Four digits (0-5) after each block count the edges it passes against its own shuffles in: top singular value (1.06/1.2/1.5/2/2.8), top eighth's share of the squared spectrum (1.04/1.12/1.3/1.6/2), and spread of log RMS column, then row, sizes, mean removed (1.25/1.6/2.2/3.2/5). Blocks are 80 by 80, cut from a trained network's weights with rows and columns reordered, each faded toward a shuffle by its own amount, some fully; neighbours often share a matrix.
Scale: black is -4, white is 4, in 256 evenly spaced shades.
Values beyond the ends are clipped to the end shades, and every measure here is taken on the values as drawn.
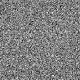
2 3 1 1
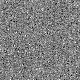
0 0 0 0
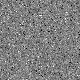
0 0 0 0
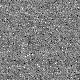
1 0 0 0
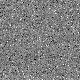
0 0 0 0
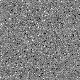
0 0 0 0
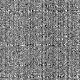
4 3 1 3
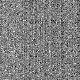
3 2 0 2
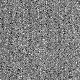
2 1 0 0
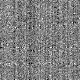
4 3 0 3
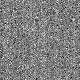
2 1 0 0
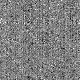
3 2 0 2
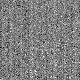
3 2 0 1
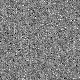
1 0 0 0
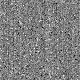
2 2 0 1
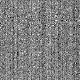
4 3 1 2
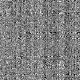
3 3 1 3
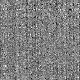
3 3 1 2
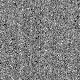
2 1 0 0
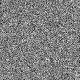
2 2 0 1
